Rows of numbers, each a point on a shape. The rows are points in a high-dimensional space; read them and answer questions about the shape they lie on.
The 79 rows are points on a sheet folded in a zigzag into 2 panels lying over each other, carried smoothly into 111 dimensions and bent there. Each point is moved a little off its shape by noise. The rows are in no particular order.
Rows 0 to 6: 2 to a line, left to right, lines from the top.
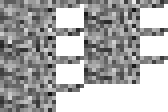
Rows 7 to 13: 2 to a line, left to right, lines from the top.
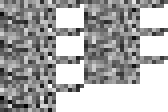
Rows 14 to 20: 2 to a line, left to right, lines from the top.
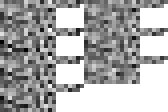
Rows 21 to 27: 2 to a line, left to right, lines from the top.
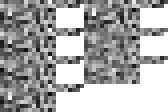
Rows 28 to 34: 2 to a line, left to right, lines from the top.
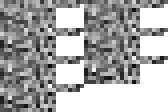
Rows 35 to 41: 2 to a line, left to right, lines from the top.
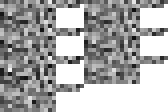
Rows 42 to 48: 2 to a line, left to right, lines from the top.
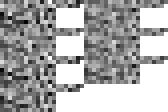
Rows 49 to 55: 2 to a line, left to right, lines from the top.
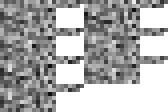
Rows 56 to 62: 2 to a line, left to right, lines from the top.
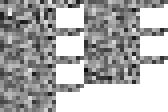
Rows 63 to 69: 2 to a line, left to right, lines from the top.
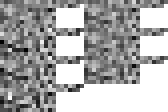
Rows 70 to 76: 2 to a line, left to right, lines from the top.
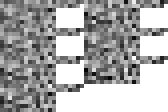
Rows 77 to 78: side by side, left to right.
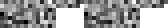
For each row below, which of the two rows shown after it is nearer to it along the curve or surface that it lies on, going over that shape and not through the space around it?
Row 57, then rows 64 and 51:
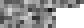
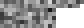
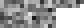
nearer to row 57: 51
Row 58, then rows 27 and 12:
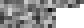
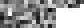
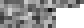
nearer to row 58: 12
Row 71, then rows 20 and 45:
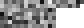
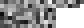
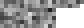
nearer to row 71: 20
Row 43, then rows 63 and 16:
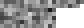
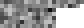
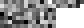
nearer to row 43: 63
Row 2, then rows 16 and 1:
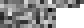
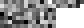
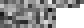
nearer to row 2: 16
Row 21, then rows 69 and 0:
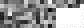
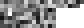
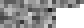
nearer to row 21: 69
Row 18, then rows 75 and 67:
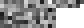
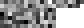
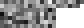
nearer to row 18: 75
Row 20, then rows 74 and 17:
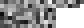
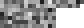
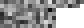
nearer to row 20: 17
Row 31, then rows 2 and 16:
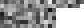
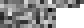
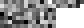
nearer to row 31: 16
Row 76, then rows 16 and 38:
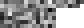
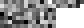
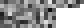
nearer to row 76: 16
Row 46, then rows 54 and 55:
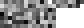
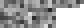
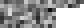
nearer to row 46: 55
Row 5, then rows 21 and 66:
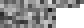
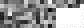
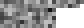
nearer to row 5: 66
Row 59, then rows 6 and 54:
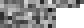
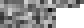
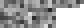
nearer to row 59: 6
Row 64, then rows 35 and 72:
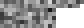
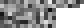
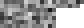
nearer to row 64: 35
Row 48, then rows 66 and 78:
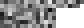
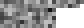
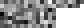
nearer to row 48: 78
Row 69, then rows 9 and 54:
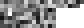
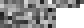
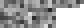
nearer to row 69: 9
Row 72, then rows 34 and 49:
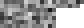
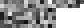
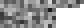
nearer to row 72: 34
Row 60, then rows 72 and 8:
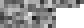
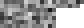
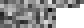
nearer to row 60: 72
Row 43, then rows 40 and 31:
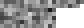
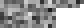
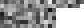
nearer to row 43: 31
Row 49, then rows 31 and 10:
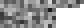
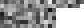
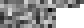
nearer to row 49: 31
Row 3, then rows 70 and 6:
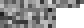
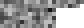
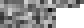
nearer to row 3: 70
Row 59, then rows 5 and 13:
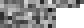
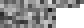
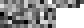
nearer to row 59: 13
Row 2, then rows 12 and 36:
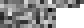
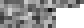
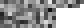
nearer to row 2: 12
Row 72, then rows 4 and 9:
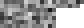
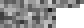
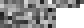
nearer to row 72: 9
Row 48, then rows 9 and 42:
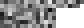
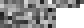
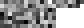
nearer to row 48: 42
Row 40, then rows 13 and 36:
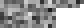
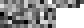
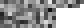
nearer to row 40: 13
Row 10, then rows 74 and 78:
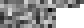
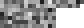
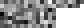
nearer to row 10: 74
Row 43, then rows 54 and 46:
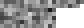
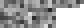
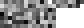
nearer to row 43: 54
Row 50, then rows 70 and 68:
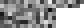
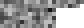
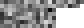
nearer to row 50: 68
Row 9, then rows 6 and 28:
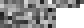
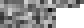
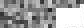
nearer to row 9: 6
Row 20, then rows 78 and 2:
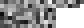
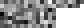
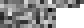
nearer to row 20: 78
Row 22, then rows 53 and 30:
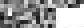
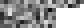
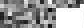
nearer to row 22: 30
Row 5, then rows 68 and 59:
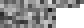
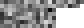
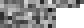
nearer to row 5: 68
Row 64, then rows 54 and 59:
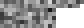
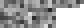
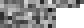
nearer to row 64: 54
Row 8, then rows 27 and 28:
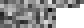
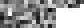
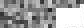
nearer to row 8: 28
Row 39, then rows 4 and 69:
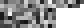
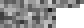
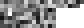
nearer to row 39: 69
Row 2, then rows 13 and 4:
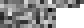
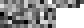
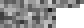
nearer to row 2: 13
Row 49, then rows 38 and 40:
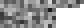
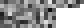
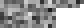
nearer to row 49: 38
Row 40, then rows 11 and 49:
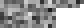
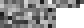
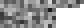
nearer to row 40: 11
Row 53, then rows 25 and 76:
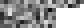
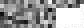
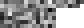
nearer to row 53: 25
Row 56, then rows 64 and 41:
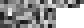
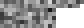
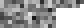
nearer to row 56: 64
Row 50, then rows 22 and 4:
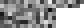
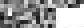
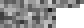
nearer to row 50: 4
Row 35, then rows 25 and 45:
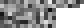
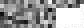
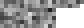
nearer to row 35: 25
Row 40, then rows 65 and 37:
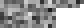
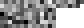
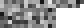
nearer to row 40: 37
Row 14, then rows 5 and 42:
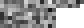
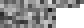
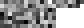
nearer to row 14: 42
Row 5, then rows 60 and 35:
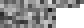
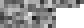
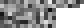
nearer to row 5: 35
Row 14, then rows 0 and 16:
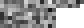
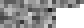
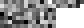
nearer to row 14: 16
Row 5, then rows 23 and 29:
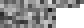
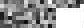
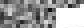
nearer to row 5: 29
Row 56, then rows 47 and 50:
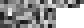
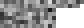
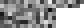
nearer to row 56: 50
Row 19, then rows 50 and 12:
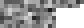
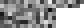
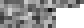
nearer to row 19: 12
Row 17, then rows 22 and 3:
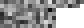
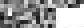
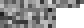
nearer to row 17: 3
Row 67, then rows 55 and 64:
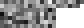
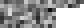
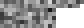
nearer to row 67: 64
